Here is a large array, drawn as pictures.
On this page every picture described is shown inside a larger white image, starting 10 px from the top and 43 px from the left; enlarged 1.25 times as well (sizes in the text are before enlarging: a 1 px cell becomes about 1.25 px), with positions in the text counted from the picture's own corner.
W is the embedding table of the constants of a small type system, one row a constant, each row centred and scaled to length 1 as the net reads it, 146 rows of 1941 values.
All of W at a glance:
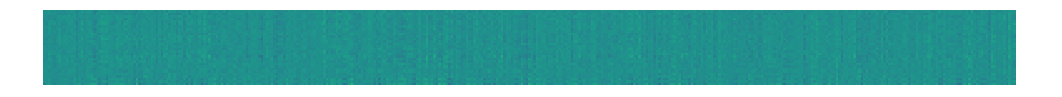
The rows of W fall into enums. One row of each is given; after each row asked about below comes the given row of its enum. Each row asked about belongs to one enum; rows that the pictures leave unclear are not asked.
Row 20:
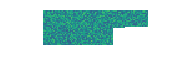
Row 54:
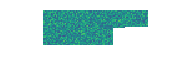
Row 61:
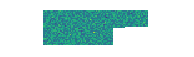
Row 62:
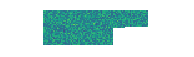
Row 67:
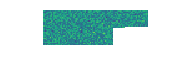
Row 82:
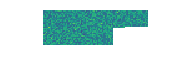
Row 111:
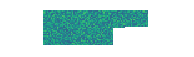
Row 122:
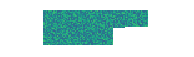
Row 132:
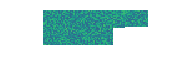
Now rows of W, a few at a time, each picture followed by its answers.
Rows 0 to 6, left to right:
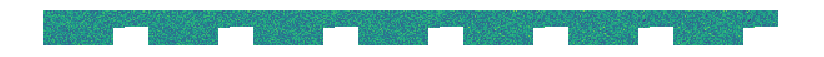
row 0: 20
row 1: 111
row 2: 132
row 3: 132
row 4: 82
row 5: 82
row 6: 82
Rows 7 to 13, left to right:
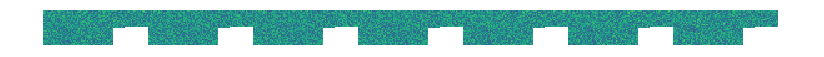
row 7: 111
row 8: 122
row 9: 122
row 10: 122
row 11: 20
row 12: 20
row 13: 62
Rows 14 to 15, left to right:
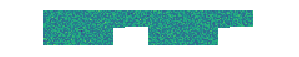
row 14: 61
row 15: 122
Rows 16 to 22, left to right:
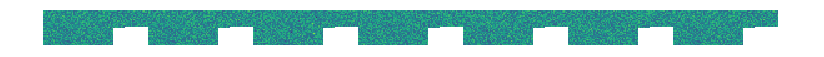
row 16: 111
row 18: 67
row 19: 122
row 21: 132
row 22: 111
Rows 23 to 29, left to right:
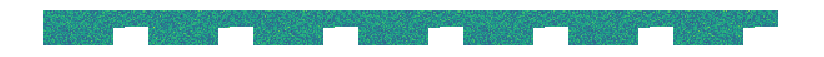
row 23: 20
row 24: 82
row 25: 82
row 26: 20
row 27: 20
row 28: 20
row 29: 82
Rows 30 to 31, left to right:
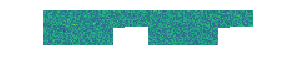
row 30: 62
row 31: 122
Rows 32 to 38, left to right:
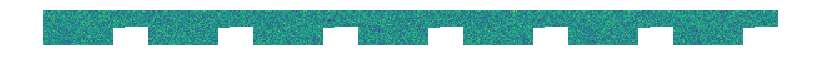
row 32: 111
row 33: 61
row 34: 82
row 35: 62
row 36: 82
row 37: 111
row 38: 20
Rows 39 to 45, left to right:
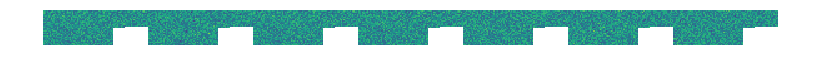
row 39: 111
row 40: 67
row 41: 111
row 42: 20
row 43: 132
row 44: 82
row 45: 61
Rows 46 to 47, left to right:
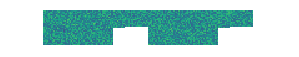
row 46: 62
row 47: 132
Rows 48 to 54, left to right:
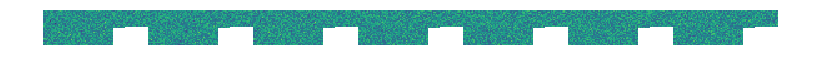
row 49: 67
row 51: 20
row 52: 20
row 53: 132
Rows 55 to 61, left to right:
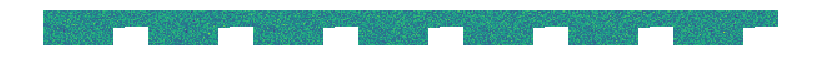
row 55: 62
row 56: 67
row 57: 62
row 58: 111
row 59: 20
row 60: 20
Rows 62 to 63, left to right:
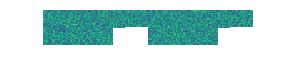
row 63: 61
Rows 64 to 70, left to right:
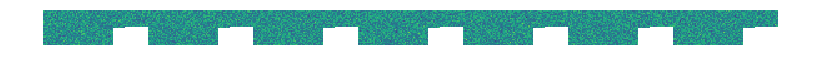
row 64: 54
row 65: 111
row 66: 61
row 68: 67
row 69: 122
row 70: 61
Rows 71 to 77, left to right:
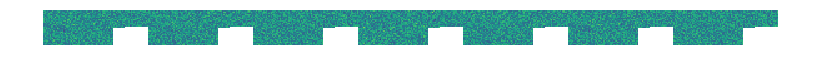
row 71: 62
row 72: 20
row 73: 122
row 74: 82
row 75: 111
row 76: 62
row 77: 122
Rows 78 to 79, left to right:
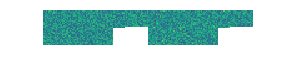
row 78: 122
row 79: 82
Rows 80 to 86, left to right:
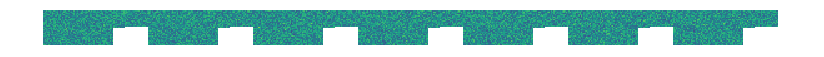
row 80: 132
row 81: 111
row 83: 20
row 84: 20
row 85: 54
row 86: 62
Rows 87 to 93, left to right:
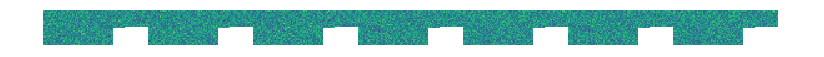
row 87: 54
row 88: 82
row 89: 82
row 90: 62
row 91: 111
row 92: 62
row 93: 111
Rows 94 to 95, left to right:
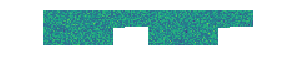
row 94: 62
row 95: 67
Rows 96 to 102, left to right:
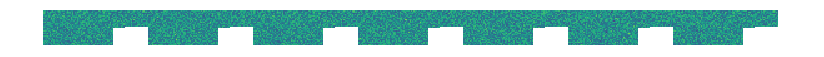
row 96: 111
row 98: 111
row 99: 61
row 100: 132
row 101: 67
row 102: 20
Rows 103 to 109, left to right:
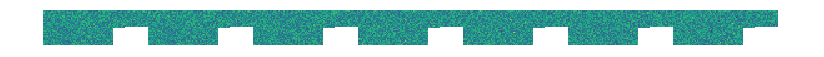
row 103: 111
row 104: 111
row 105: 132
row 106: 61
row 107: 61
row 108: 122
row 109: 67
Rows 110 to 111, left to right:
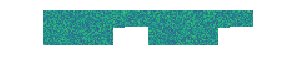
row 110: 132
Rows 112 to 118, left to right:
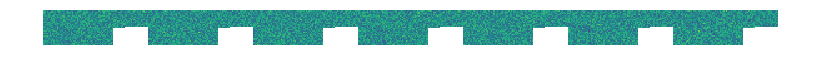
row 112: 111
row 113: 61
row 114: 61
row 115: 20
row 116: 132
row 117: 62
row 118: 82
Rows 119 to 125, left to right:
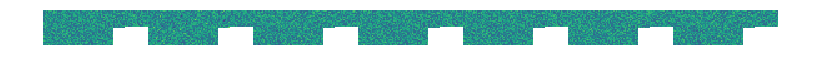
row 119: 122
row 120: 82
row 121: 20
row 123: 122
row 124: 132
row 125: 20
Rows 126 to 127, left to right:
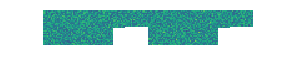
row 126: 111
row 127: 61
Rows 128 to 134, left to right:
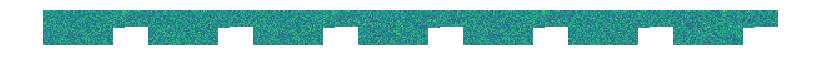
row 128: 132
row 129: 61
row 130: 132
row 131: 54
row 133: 61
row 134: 82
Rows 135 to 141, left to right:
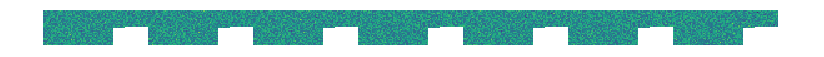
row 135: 61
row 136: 61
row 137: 61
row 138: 122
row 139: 61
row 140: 122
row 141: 67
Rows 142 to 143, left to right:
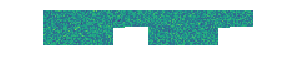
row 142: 82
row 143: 62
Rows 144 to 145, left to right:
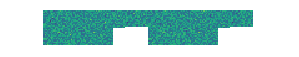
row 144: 61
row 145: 61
